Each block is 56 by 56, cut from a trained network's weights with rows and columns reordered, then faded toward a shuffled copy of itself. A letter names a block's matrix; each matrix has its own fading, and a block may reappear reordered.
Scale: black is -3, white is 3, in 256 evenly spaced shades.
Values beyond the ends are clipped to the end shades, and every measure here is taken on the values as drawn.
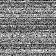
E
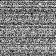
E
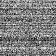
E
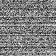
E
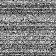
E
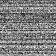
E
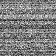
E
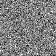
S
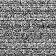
E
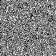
S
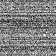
E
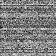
E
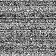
E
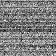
E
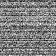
E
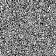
S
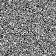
S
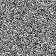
S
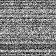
E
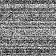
E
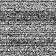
E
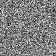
S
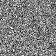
S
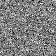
S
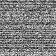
E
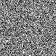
S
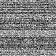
E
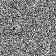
S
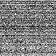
E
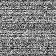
E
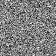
S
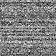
E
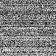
E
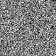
S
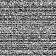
E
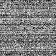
E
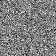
S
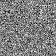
S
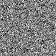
S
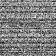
E
